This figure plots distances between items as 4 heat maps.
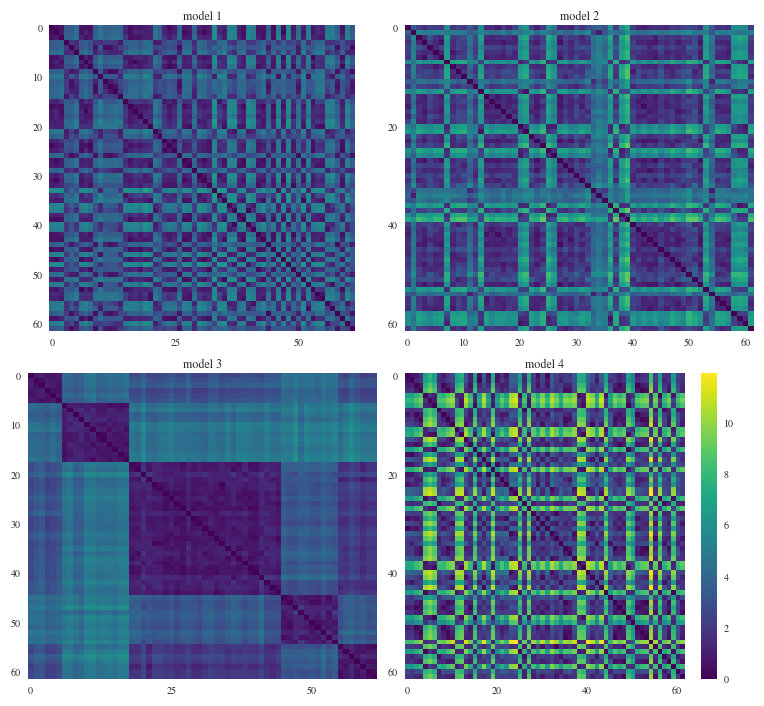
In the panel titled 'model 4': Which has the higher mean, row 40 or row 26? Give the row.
40
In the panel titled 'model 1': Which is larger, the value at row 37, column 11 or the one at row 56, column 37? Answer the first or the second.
the first
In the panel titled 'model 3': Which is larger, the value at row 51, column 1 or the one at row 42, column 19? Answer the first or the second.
the first
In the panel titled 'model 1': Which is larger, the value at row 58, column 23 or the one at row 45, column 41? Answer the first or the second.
the second
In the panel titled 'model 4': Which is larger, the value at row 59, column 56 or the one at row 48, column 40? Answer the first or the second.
the second
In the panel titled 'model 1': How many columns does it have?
62
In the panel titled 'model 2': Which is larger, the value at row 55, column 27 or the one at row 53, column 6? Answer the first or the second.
the second
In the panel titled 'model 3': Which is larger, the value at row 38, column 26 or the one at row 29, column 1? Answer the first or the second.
the second
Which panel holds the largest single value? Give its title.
model 4
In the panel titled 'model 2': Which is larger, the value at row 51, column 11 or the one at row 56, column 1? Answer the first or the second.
the second
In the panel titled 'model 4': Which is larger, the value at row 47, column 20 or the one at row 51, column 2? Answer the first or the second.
the first
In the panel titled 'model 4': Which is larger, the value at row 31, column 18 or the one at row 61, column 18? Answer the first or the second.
the second
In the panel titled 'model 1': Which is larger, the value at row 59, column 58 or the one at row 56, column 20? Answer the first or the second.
the second
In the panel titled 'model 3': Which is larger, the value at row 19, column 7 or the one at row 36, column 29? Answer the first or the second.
the first
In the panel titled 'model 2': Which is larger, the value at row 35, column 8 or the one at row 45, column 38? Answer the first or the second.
the second
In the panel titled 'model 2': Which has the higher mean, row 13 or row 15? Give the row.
13
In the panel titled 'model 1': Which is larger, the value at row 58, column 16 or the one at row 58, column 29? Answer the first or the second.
the first
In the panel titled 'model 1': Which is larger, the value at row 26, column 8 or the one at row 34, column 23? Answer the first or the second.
the first
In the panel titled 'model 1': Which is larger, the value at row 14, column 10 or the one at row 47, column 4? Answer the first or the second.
the second
